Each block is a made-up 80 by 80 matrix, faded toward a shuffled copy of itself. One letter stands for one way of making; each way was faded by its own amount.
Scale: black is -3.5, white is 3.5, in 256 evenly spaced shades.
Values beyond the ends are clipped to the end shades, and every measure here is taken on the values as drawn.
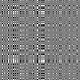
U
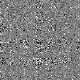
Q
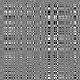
U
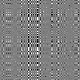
U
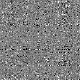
Q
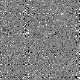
Q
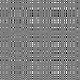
U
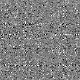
Q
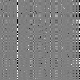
U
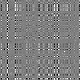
U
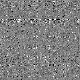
Q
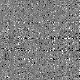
Q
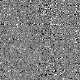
Q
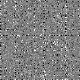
Q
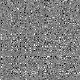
Q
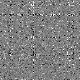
Q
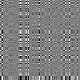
U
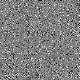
Q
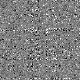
Q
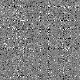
Q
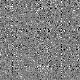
Q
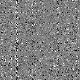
Q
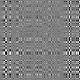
U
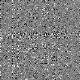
Q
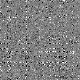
Q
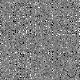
Q
